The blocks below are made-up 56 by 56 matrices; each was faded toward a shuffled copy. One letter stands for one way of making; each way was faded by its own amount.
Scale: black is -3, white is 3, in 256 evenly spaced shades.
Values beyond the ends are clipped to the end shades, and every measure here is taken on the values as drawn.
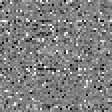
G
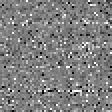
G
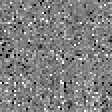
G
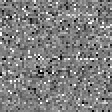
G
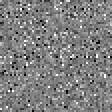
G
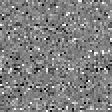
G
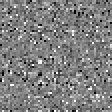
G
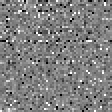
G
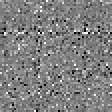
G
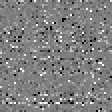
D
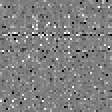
D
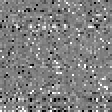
D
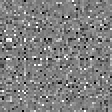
D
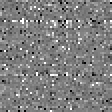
D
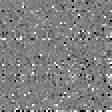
D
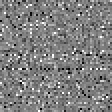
G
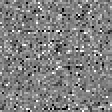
G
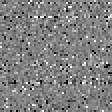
G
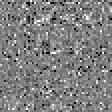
D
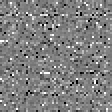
D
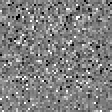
G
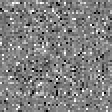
G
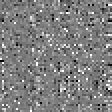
D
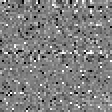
D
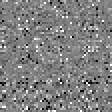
D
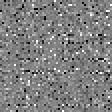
G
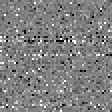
D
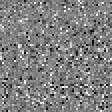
G
